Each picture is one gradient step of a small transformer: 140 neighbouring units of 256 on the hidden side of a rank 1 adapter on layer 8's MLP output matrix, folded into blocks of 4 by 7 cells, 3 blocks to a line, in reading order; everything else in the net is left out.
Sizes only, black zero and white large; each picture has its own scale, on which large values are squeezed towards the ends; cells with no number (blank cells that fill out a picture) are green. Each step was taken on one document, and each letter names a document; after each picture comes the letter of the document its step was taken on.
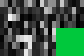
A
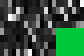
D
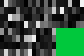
D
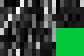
A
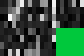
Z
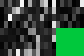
Z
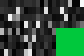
D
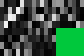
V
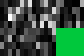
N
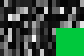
D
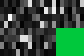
N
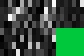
N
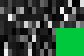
D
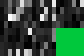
V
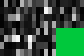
A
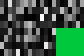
V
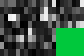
V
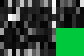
Z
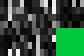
Z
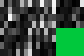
A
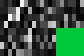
A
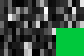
D
